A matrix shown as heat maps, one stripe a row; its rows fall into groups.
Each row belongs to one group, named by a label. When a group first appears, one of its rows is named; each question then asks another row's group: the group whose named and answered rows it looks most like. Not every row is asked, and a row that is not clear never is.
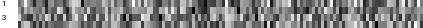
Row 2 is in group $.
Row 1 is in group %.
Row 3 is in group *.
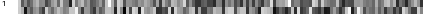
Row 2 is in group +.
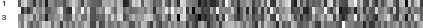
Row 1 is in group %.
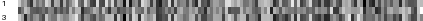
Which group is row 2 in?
%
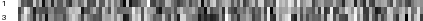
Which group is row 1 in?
*
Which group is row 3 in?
%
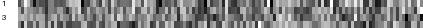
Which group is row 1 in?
%
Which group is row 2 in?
$
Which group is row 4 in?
*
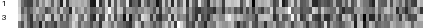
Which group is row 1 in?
+
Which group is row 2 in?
$
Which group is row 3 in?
+
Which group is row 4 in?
%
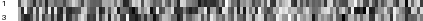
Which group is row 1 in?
%
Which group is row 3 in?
*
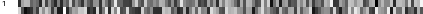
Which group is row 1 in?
%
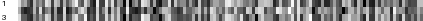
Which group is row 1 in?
+
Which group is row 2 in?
*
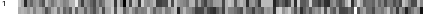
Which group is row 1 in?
+
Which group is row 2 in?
$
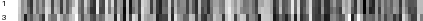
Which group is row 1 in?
+
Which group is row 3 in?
+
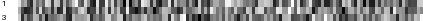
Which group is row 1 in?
+
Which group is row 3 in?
$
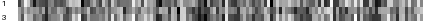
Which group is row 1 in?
%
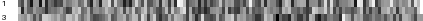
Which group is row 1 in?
%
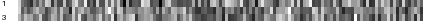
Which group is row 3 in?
$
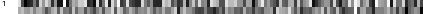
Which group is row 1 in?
*
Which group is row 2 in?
$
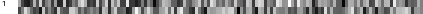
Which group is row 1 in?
*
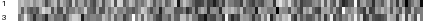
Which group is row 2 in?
*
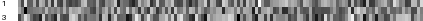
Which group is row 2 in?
+
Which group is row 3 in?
%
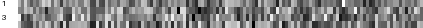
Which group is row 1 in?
+
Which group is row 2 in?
$
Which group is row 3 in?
$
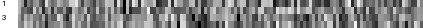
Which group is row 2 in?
*
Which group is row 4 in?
$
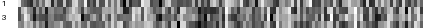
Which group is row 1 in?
*
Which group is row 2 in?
%
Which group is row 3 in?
%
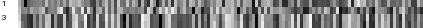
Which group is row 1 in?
+
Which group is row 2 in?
$
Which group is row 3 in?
*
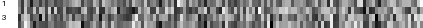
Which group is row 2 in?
*
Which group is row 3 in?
%
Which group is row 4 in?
%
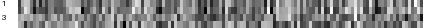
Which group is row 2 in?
%
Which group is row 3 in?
$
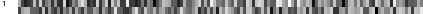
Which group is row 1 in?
*
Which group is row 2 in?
%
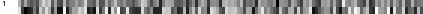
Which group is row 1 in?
*
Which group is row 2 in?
*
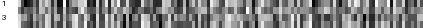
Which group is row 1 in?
*
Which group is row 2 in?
*
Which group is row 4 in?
*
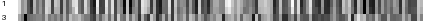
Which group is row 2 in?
+
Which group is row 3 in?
+
